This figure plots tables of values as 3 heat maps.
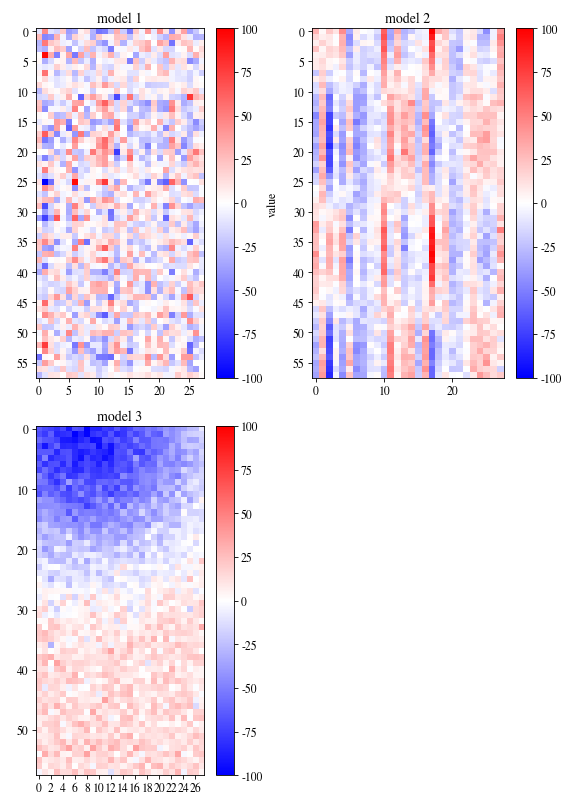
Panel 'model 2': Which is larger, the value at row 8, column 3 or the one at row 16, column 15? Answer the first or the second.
the first
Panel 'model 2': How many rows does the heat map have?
58
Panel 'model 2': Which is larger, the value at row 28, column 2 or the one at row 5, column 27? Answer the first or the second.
the second
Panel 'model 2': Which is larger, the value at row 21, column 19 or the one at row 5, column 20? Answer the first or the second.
the first
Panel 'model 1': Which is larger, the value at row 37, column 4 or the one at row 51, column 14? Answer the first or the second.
the second
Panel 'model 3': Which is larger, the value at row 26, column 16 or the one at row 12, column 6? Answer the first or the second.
the first
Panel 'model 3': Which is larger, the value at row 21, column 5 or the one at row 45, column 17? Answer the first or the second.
the second
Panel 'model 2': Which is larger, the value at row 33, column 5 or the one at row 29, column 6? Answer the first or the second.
the second
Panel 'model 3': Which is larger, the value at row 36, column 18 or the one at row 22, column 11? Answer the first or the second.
the first
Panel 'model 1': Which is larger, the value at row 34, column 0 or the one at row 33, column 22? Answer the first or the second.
the second
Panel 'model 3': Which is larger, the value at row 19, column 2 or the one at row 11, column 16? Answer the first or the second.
the first
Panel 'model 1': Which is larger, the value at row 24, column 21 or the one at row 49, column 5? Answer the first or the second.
the second
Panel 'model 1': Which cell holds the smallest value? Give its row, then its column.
25, 1
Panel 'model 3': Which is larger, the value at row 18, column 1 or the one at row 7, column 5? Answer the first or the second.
the first
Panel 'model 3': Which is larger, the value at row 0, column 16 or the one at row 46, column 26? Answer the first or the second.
the second
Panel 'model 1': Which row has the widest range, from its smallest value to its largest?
25
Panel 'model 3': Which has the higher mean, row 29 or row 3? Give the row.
29
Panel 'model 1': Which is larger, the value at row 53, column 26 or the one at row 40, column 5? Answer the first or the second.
the first
